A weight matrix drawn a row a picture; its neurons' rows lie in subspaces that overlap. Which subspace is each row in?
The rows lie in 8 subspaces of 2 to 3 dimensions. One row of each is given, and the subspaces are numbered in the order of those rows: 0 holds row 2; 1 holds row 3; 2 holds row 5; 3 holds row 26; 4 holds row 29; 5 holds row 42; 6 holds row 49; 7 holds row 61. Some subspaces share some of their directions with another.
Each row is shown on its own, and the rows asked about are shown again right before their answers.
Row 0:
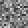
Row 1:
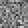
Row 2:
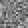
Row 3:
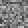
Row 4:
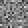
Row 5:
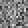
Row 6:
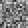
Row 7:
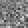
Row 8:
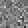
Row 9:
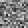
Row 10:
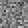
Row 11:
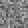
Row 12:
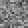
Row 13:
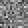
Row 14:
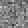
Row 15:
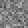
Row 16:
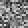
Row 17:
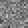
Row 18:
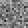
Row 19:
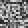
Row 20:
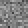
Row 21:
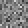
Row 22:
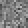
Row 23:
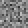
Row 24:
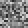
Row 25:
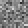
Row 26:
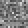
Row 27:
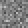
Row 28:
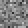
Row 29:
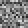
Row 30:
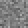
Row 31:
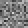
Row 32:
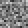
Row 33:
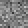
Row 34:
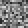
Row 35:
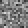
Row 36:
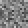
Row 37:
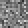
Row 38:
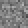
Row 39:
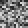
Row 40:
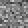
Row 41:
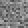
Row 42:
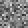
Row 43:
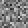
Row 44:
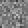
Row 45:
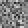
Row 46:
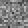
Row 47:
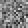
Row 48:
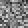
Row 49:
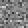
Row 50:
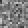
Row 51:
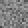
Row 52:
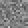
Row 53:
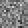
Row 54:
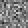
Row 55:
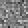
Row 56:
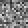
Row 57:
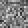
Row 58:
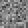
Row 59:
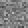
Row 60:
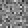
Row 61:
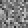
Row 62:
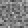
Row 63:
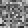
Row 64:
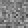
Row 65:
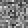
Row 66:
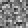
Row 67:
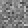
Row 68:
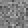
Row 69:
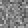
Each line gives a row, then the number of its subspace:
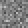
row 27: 2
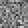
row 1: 4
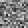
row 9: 6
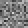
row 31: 7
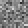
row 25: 7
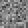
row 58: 6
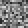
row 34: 1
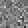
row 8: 3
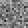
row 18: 3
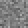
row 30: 4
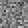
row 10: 4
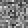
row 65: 2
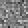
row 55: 1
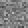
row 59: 6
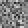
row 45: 4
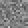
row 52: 1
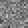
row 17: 6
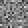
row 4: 0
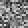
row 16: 5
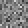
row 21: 2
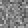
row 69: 7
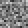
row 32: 6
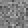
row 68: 2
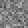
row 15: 3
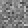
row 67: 7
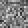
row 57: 6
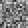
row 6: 0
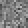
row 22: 0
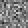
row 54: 3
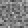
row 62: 6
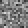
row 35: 1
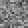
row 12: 3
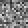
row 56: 3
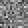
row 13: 0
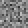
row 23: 5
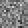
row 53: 4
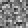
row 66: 6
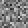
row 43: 5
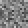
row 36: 7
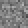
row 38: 4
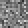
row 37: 1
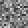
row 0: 5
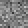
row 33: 5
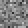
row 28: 3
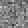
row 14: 2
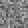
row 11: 7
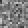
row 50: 1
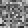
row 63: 1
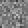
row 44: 4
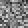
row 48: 5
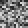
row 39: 7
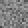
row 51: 1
